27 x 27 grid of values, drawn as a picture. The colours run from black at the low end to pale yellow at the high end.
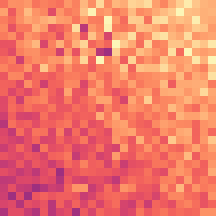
No regular stripes run through it. The top middle is the roughest part. On average the colour sits 70% of the way up the scale. There is an overall slope up to the top right. The histogram is bell-shaped. The halves do not mirror each other. The ninth with the lowest average is the bottom left. An odd patch, rougher than its surroundings, sits in the top middle. No row or column stands out.
